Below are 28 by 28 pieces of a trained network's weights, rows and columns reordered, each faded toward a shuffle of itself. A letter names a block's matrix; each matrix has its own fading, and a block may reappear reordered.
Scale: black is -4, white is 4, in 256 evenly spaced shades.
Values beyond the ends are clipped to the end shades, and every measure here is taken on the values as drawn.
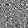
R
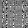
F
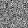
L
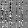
F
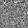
L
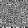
R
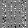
F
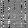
F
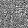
L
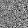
L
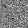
L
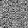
R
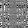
F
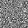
L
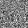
L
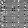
F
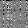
F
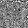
L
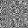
R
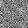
L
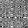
R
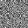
L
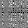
F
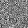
L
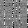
F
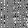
F
